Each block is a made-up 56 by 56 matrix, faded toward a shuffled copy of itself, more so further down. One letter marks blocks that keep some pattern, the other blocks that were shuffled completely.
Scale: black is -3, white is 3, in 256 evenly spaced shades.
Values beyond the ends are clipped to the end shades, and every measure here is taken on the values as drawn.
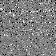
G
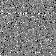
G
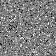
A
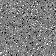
A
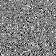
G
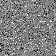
A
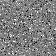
A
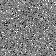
A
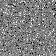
A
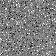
A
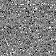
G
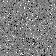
A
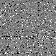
G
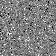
A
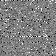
G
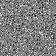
A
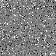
G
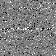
G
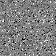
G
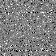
G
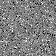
A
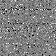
G
